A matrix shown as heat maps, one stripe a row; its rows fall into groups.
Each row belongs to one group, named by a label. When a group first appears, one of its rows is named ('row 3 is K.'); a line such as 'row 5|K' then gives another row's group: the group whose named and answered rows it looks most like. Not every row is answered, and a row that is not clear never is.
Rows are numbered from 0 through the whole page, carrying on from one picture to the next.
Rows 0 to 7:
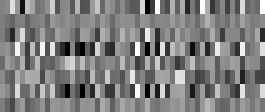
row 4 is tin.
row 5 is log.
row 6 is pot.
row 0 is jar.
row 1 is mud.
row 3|pot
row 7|mud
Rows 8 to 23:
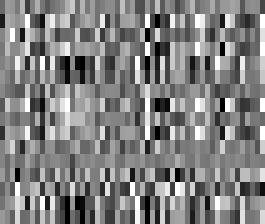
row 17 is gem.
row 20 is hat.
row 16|tin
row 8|tin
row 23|pot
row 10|jar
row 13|pot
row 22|pot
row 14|tin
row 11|gem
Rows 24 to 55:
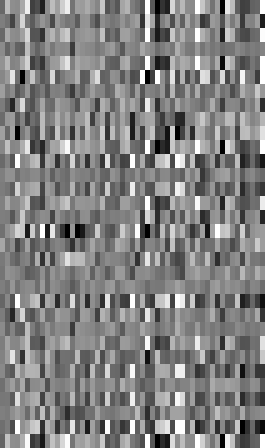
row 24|gem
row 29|jar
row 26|gem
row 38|gem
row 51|tin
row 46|mud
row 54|log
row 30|hat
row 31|mud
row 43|hat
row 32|hat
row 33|hat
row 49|jar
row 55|gem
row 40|pot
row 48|gem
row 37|log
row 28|gem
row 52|log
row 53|pot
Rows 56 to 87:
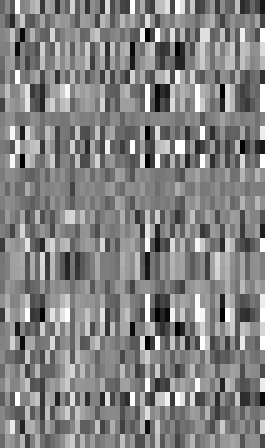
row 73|gem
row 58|jar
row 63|gem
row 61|log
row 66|log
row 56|log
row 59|hat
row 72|mud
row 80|jar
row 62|gem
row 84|log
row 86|jar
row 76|hat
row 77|gem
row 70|hat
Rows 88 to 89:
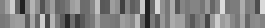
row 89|pot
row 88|jar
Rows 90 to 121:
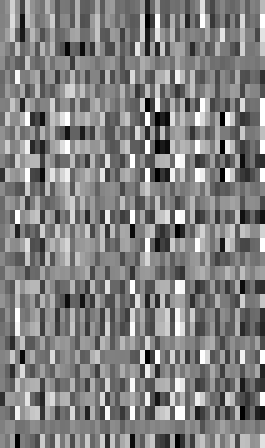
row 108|tin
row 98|gem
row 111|pot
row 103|tin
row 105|log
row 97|jar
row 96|tin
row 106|hat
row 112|log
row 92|jar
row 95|log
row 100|gem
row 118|gem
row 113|log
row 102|gem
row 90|jar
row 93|pot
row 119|log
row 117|log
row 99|pot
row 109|hat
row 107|gem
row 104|tin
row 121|hat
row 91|jar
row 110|log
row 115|jar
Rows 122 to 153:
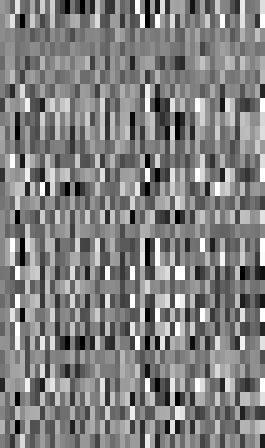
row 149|gem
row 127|jar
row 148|pot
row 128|mud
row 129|gem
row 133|jar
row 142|tin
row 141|log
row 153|mud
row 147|tin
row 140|jar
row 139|jar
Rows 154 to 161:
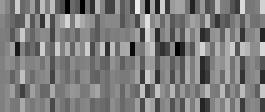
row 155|tin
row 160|jar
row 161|mud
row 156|mud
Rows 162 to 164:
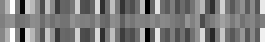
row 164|jar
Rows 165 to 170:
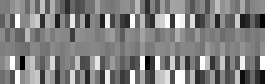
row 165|pot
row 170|log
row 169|jar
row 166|log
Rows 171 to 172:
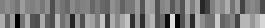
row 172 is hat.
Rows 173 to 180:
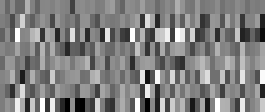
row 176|pot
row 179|mud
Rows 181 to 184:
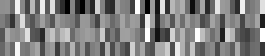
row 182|mud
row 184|log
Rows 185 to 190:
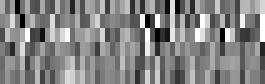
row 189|tin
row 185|hat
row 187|gem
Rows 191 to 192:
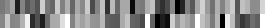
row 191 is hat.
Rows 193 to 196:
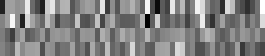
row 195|mud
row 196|log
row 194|jar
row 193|gem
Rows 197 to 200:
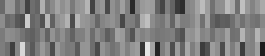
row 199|hat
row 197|hat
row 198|tin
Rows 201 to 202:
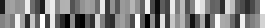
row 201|gem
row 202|pot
